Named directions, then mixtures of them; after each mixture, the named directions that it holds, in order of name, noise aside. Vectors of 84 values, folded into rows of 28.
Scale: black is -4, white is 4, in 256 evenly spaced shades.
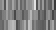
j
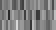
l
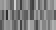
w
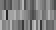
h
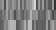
j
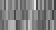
j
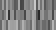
j, l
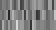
l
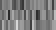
l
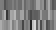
h, l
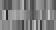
h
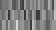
l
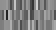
h, w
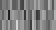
l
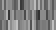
j, l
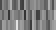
l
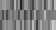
l, w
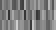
l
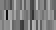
h, w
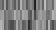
j, w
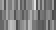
j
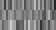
h, j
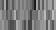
j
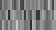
l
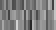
j, l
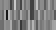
h, w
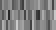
l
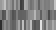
h, w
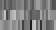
h, l
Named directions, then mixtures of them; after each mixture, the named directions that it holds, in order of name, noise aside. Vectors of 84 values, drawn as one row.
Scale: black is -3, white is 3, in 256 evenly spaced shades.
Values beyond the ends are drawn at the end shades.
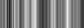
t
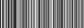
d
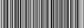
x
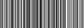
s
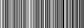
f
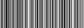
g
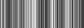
d, f, t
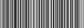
d, x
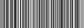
d, x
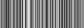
g, s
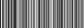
d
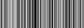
d, t, x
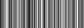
f, g, x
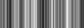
t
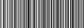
g, x
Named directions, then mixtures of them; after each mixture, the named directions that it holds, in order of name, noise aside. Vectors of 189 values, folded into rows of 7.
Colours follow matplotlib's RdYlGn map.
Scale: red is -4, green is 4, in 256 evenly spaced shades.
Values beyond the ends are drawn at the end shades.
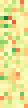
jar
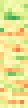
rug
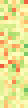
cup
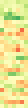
rug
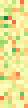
jar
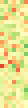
cup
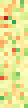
jar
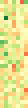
cup, jar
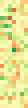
cup, jar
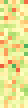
cup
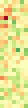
jar, rug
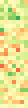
cup, rug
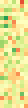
jar
